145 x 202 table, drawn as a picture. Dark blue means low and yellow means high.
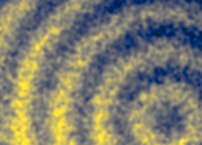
Concentric rings centre on the bottom right. The histogram is bell-shaped. The field climbs toward the bottom left. The bottom left is the ninth with the highest average. No row or column stands out.
